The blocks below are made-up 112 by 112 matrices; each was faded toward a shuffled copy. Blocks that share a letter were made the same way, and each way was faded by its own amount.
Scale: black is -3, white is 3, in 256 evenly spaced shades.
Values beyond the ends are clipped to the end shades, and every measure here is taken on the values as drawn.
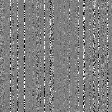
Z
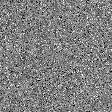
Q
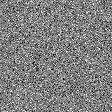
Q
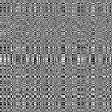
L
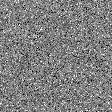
Q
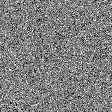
Q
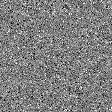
Q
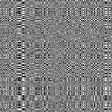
L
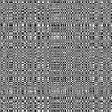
L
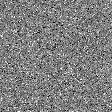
Q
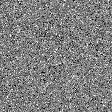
Q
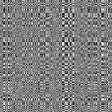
L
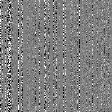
Z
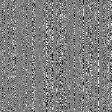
Z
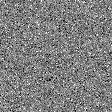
Q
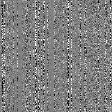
Z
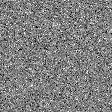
Q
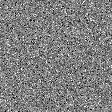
Q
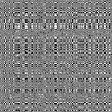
L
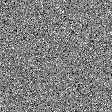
Q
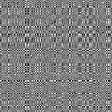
L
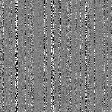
Z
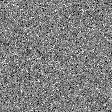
Q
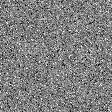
Q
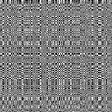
L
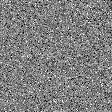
Q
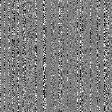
Z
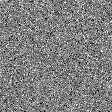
Q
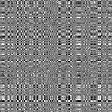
L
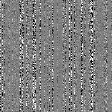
Z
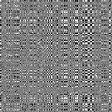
L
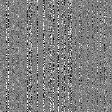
Z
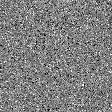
Q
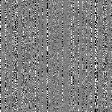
Z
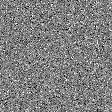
Q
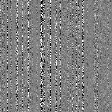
Z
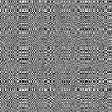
L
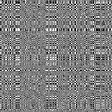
L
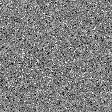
Q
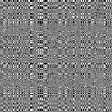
L
